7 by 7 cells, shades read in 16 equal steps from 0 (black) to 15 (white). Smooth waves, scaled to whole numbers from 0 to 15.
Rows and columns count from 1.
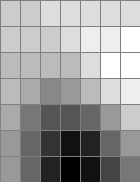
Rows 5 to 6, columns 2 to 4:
7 5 5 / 6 3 1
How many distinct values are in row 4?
6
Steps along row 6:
down down down up up up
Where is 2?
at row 6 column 5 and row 7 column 3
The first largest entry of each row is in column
3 7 6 7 7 1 1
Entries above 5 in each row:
7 7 7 7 5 4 3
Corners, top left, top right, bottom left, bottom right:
12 13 9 7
